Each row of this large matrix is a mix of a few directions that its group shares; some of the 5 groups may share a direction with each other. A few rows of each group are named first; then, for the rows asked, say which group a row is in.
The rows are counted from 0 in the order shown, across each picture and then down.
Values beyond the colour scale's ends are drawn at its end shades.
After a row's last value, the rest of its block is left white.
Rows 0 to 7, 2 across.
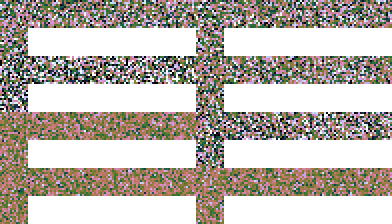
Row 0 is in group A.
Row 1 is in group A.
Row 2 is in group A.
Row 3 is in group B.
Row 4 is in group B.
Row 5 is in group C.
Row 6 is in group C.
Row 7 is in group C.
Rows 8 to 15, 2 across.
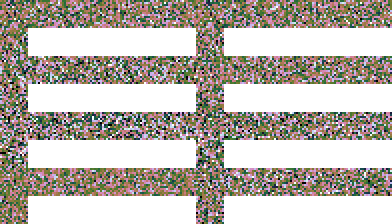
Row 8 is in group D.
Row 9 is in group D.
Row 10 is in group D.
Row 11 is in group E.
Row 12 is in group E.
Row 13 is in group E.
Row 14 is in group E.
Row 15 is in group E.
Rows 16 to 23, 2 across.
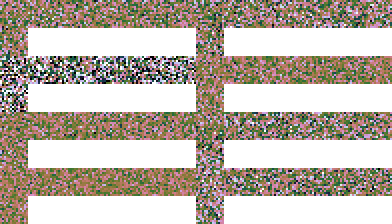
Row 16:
E
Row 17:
B
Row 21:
E
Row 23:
B
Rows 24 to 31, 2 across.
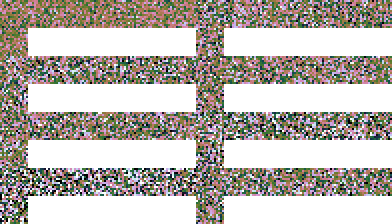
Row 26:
D
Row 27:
A
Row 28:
D
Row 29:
B
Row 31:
C
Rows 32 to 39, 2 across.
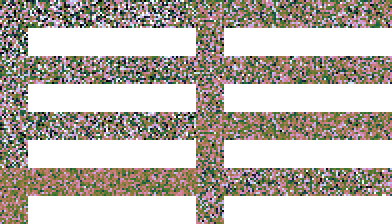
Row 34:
E
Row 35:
D
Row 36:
D
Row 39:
D
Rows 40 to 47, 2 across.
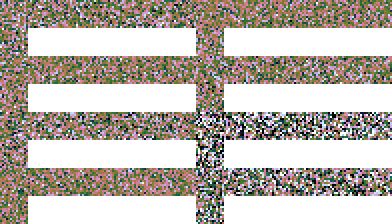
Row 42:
A
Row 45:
C
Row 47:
B
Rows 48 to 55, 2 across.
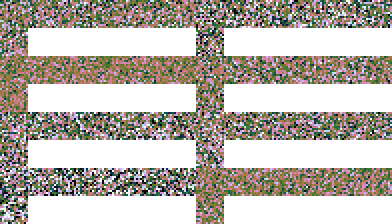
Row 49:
D
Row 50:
C
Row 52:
B
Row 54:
E
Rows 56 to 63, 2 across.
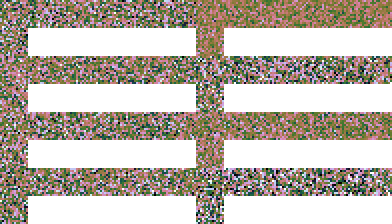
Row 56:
E
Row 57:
D
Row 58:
B
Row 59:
D
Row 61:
C
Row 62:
C
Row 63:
B
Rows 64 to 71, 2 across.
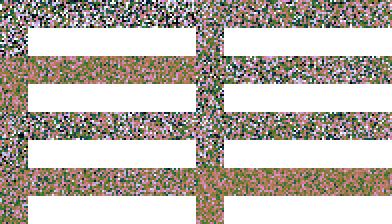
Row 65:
C
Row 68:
C
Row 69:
C
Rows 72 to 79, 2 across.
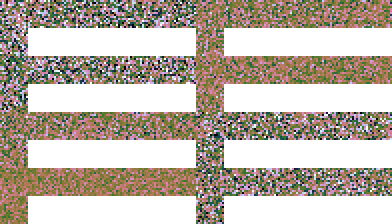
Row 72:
B
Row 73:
E
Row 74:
D
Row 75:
E
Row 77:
C
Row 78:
E
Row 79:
E
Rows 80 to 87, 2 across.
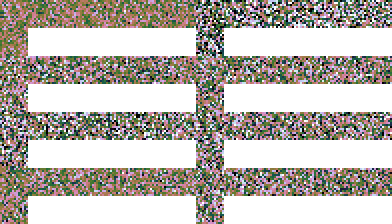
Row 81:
B
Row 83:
D
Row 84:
C
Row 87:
C
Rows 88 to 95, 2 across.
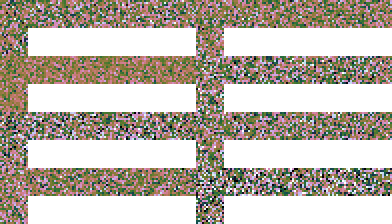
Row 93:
C
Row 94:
B
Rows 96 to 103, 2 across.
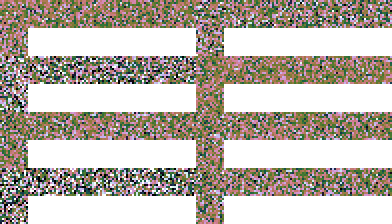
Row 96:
A
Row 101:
C
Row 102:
D
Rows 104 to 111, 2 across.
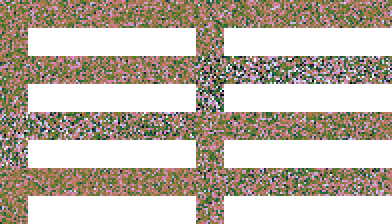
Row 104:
E
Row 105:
D
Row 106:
A
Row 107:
B
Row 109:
C
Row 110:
A
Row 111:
E
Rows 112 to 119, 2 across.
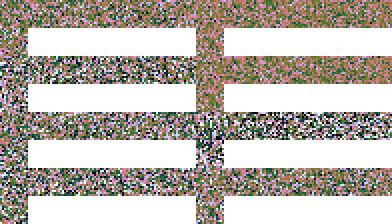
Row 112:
D
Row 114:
A
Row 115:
A
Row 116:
A
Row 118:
A
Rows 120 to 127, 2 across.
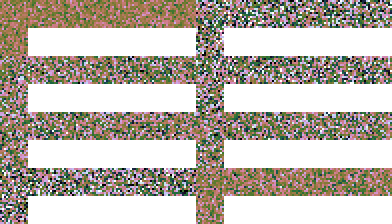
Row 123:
A
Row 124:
E
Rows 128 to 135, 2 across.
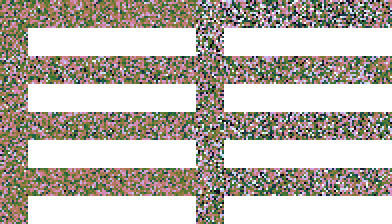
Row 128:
D
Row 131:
D
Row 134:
A
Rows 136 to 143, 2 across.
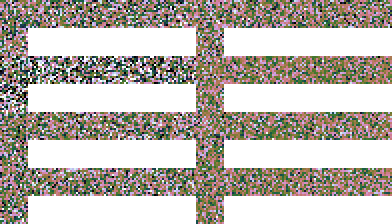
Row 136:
E
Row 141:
C
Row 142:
A
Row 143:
E
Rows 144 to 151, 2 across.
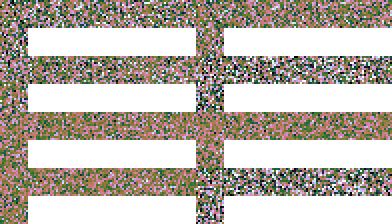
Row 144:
D
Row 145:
D
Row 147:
E
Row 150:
D
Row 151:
B
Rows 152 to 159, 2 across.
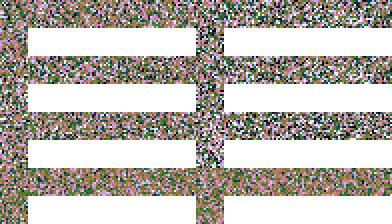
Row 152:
D
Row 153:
D
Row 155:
D
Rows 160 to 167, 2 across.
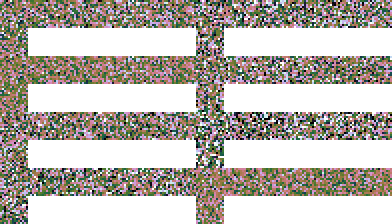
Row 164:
D
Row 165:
E
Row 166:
E
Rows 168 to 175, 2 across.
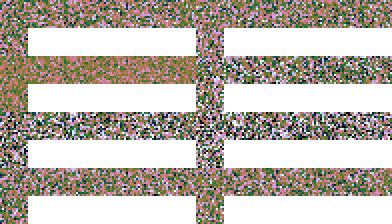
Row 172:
C
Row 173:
D
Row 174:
A
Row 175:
B
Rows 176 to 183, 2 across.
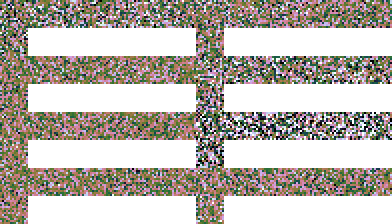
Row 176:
C
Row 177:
E
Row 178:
D
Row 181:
D
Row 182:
C
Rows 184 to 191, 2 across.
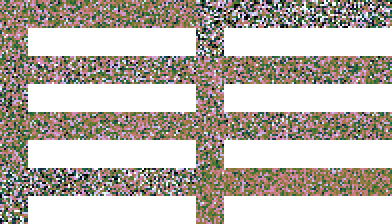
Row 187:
B
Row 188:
B
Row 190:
E
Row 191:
C
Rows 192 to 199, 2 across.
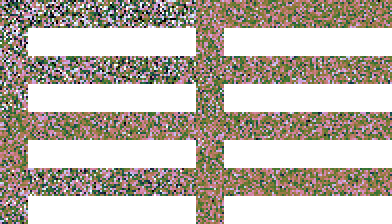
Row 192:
D
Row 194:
D
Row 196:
D
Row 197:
E
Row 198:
E
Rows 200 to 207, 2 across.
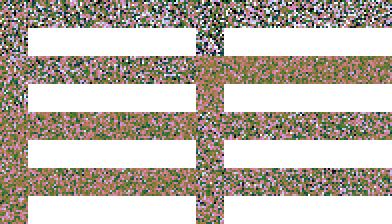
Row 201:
B
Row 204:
B
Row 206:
E
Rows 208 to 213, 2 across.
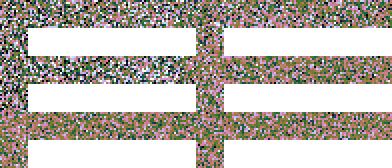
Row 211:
B
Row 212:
B
